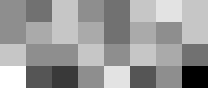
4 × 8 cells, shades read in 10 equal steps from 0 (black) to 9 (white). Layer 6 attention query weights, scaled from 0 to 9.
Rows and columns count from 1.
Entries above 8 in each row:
0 0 0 1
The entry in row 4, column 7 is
5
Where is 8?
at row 1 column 7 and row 4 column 5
